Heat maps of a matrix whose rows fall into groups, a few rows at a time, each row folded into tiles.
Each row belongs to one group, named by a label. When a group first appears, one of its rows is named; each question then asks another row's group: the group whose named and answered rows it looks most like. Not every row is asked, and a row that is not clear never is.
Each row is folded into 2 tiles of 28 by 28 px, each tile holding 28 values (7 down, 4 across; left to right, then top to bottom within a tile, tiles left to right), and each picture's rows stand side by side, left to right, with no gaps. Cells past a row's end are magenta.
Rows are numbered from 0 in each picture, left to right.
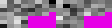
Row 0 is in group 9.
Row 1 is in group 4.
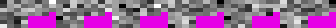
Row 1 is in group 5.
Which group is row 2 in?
4
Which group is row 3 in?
9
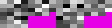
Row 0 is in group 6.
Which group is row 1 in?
5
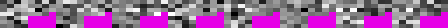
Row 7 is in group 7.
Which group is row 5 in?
4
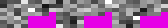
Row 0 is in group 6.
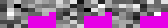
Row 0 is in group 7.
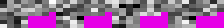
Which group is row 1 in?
6
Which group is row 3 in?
6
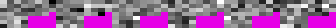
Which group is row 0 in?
9
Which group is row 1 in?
5
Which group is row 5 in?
4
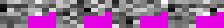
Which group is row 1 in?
6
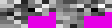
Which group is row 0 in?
6
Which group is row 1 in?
4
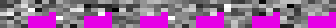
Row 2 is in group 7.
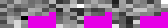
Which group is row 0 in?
6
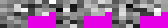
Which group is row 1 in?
7
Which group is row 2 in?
7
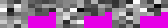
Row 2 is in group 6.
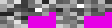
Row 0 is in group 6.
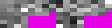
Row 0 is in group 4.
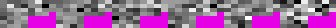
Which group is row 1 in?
4
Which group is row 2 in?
5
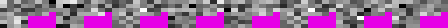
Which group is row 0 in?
9
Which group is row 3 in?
5
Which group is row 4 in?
7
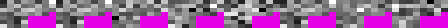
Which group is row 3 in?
4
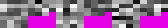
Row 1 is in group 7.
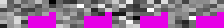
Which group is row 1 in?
4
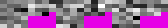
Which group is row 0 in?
5
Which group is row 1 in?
4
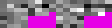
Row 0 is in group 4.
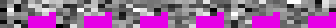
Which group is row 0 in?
7
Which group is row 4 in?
7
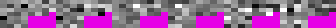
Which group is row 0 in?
5
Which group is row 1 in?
5
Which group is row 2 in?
4
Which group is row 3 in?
4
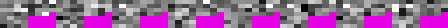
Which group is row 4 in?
4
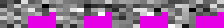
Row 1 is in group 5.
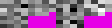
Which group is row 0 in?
5
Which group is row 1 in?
7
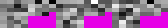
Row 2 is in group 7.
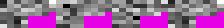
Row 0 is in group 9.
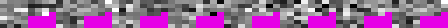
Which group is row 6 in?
7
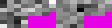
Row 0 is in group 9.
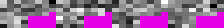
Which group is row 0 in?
9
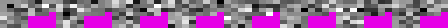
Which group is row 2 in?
6
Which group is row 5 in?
4
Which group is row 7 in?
6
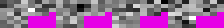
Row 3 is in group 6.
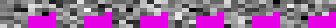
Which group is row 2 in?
7
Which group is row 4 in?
9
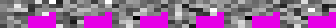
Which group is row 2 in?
6
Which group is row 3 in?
7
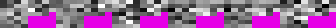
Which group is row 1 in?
4
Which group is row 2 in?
6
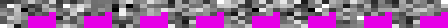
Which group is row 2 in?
7
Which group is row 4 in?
6
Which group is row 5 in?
6
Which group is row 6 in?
5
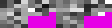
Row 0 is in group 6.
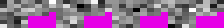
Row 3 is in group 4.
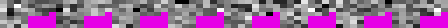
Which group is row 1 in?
7
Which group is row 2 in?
4
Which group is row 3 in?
4
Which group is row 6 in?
9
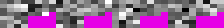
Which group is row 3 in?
7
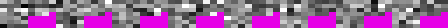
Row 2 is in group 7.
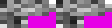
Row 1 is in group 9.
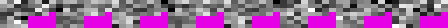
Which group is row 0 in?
6
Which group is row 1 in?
7
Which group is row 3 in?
7
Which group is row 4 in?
9
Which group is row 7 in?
4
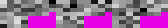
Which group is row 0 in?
9
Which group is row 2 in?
6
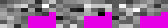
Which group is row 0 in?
4
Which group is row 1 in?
5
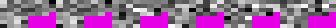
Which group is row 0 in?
9
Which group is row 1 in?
9
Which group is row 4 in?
5
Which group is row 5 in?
4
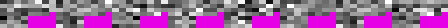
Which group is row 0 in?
5
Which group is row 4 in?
6
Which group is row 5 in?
4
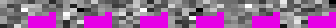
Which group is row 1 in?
7
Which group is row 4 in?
4
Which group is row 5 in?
9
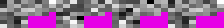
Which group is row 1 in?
6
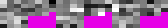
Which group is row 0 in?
9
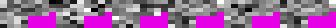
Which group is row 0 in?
9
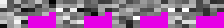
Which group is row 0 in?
9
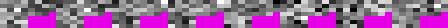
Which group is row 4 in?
9
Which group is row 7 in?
4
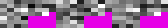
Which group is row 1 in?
6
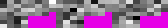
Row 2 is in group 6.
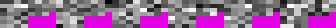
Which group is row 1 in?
9
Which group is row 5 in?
4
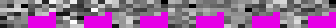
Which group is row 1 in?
6
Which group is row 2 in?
9
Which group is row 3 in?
5
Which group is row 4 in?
4
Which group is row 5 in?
9
